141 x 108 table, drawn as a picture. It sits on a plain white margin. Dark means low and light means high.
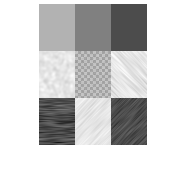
It is made of 3 by 3 panels. Panel 1,1: high, flat. Panel 1,2: middling, flat. Panel 1,3: low, flat. Panel 2,1: very high, blotchy, faint in contrast. Panel 2,2: high, checkered. Panel 2,3: very high, slanting down to the right, faint in contrast. Panel 3,1: low, streaked across. Panel 3,2: very high, slanting up to the right, faint in contrast. Panel 3,3: low, slanting up to the right, faint in contrast.
